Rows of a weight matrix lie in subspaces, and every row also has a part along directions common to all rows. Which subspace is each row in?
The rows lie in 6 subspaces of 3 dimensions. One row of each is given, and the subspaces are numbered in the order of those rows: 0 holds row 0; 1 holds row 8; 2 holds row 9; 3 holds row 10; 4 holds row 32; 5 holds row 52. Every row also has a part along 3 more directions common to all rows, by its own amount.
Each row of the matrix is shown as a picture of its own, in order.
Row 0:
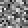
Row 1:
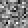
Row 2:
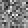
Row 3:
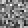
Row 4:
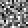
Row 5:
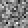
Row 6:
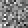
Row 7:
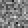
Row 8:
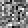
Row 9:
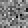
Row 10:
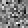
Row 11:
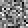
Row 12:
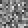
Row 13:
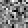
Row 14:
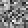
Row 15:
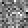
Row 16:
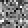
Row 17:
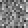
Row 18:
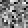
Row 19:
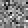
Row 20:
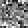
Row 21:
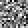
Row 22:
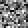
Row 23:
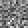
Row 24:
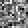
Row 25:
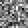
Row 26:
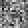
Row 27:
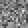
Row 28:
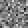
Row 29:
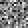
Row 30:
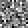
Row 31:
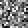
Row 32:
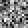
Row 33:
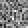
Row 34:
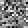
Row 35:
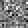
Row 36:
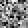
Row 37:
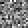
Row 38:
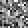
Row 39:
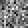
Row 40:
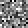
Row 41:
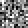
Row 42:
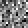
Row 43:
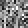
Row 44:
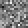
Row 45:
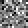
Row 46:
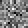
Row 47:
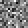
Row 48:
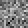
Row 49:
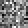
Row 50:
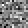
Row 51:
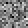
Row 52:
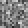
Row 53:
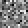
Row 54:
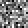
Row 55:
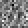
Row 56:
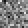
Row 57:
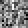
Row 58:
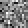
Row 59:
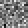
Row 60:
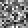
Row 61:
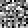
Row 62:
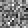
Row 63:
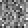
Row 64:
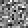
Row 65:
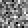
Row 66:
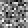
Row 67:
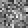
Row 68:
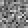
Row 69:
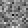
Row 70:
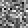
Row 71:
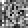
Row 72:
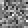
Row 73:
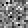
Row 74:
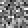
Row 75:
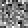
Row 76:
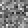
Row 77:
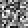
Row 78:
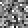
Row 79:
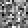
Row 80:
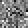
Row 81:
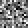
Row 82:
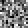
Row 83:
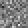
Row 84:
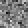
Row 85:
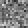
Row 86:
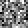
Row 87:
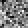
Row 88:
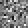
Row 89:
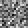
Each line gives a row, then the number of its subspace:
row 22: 1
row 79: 1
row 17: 3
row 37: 0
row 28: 4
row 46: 2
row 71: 5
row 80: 2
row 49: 1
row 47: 2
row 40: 0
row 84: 5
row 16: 5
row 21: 1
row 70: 0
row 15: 2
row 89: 2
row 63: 3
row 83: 0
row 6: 1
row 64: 1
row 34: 4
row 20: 5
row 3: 5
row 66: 5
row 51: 0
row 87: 5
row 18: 4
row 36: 5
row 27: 1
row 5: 3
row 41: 5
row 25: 1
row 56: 3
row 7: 3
